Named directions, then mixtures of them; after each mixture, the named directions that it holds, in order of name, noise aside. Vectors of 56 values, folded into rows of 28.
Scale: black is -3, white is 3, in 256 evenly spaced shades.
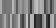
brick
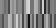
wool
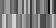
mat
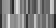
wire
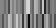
wool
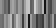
brick, wool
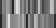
wire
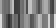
brick, wire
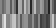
brick, mat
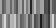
brick, mat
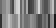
brick, wire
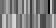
mat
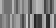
brick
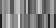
brick, wire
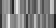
wire
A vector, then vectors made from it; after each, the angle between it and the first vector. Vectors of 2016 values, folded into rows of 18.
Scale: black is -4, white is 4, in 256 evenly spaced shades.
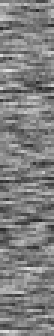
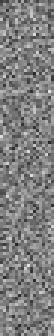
orthogonal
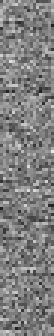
partly aligned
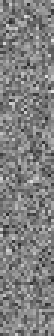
orthogonal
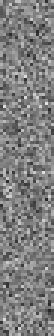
orthogonal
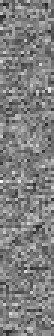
partly opposed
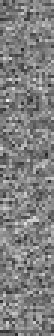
partly opposed
